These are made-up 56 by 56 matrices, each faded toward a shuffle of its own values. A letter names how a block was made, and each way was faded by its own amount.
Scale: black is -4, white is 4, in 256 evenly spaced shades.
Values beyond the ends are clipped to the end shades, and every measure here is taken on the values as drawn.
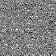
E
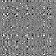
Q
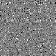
E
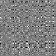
Q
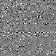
E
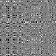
Q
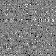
E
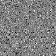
E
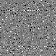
E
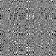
Q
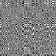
Q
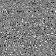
E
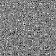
E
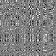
Q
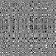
Q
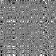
Q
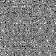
E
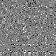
E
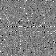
E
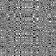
Q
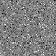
E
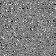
E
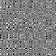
Q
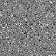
E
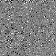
E
